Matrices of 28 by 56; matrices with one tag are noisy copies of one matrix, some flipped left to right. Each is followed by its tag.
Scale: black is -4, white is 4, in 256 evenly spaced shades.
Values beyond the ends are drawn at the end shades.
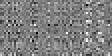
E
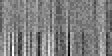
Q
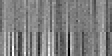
Q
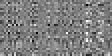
E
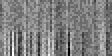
Q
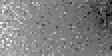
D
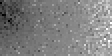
D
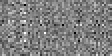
E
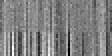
Q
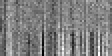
Q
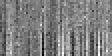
Q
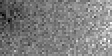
D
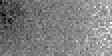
D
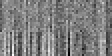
Q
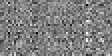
E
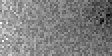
D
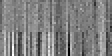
Q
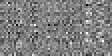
E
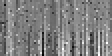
Q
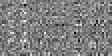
E
